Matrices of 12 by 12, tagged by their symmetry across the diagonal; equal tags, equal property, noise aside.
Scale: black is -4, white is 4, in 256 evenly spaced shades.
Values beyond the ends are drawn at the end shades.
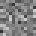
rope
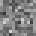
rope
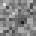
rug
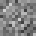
rug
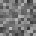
rug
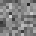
rope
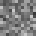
rope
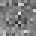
rope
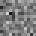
rope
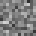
rope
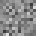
rug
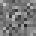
rug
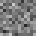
rope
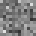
rug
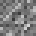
rug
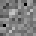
rug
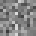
rope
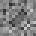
rug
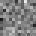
rope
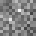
rug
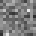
rope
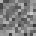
rug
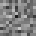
rope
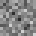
rug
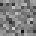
rope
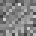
rug
